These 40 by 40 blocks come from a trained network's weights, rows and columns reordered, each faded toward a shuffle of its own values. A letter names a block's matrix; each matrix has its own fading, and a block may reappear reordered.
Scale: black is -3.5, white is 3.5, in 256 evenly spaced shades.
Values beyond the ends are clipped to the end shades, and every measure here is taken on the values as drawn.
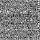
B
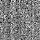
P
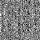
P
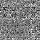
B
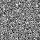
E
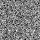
E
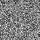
E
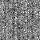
P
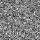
E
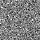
E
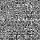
B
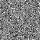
E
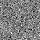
E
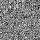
E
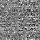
B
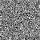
E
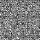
B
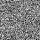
E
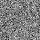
E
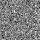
E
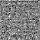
B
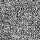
E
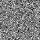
E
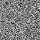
E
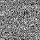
B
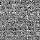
B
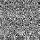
B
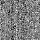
P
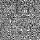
B
